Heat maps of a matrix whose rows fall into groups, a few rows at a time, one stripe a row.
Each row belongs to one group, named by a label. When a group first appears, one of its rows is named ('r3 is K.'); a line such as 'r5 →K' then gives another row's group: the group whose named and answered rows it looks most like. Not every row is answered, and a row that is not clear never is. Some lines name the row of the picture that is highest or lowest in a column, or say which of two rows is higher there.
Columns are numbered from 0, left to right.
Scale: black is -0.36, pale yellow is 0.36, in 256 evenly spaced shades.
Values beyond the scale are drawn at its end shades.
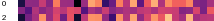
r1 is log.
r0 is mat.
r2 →mat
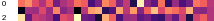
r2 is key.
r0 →key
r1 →mat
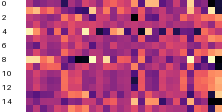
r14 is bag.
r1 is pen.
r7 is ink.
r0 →bag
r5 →ink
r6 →log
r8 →pen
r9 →bag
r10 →ink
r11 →ink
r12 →ink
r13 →log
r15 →log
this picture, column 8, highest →4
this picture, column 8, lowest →8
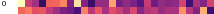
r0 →key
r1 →pen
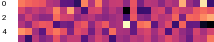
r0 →pen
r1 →ink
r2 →ink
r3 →bag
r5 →log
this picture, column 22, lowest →3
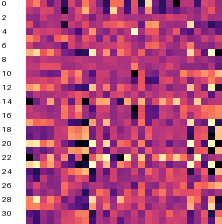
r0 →key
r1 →key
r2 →log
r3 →bag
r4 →bag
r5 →key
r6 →bag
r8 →bag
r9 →bag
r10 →ink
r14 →mat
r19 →log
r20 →pen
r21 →log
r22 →mat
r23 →pen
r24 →log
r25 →log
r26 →ink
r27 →mat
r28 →pen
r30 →log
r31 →log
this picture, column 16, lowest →0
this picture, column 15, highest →4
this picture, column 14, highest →22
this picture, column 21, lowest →0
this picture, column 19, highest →22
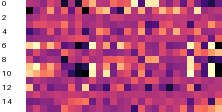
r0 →bag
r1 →mat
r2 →log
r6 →pen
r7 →ink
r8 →bag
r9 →pen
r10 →pen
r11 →bag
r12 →key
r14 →log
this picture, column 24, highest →1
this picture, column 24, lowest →12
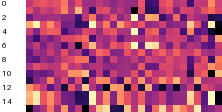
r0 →ink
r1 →ink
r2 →bag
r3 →pen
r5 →log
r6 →bag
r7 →mat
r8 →log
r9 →ink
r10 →log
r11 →mat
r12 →key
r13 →pen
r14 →pen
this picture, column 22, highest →15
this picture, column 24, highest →15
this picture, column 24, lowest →12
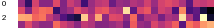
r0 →log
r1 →bag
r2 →pen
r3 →ink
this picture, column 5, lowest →1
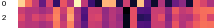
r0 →key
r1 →ink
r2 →ink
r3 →ink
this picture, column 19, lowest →0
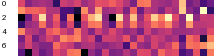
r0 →bag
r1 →pen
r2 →mat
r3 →mat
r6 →ink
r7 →log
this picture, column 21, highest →2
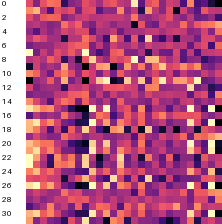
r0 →bag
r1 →key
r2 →bag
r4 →log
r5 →key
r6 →log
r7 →key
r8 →bag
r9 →mat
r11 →mat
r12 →bag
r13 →log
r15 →pen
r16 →mat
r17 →pen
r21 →pen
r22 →key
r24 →pen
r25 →key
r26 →pen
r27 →ink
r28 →log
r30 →pen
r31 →key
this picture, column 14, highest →11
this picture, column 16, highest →11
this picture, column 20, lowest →31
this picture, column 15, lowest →3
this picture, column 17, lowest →7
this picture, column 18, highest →8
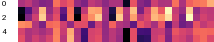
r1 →mat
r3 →key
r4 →ink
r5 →ink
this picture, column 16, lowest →3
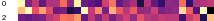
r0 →key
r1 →pen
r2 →log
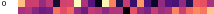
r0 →key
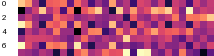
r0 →key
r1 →mat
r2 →ink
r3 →key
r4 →mat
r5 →bag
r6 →key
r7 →bag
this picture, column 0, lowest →1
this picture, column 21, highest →1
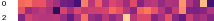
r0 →pen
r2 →bag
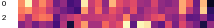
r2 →bag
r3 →bag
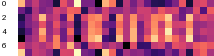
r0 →key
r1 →log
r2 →mat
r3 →mat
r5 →mat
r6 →ink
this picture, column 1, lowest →1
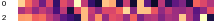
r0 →key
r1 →bag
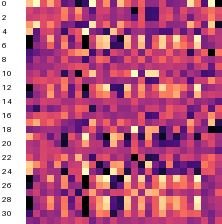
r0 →pen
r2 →ink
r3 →pen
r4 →key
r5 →mat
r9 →log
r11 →ink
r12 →mat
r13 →mat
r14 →bag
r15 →log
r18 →bag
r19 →key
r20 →key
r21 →bag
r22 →ink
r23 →key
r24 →key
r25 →mat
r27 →bag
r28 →mat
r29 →mat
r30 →mat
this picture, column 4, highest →23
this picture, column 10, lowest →23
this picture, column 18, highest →10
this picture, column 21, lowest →19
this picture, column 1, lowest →15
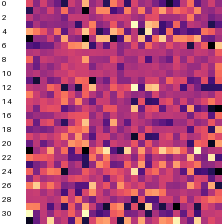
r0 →key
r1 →mat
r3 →bag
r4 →key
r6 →log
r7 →log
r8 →key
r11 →log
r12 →bag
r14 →ink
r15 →bag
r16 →log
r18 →log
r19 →ink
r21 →mat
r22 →pen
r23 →mat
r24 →bag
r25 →log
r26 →pen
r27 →bag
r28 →ink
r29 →key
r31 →mat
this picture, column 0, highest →30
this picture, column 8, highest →30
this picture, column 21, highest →31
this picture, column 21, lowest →29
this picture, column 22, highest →5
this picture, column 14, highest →21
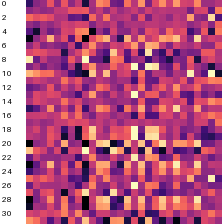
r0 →mat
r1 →log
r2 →pen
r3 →log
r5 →mat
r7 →key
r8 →key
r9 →bag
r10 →pen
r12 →mat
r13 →bag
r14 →ink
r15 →mat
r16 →ink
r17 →log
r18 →bag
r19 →bag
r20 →mat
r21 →key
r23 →mat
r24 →mat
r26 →bag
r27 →key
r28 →mat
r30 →ink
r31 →key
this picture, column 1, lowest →4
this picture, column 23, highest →10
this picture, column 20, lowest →8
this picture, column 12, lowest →20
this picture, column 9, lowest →4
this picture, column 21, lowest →31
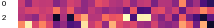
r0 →bag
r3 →pen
